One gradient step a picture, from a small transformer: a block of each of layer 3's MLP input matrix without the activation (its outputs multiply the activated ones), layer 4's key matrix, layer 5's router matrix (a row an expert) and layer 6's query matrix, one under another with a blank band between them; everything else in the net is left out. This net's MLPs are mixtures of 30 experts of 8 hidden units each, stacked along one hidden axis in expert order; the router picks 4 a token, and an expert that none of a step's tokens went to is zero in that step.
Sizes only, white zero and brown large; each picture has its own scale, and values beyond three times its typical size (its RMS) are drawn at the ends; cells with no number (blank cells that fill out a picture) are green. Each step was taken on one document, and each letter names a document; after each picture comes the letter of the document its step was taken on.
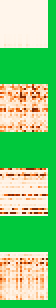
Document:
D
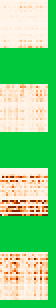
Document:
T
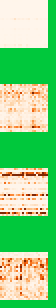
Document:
D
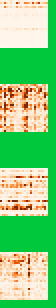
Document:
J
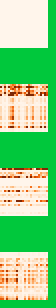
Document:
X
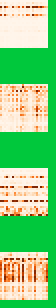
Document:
T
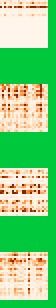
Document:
J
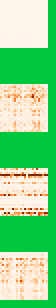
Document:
D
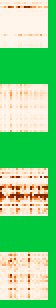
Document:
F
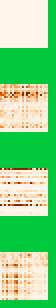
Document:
X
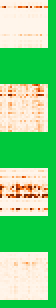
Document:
F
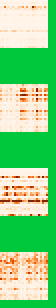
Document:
T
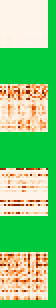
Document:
X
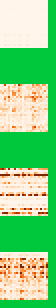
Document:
D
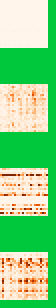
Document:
D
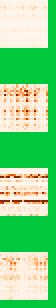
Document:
T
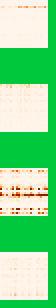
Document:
F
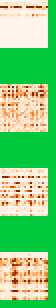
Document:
J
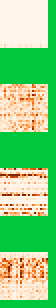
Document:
D
